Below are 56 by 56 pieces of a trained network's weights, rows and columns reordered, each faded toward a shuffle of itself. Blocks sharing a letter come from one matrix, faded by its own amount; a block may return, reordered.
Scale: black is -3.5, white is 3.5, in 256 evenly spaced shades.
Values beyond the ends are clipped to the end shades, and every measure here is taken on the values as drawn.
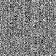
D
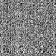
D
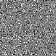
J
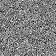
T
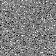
J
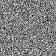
T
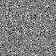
J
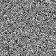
T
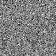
T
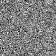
T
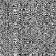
D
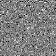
J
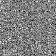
D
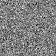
T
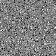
J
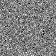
T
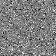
J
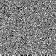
T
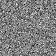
T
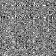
D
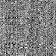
D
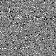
J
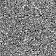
T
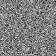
T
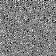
J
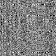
D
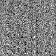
D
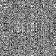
D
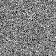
T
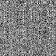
D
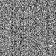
D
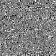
J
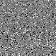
J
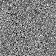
T
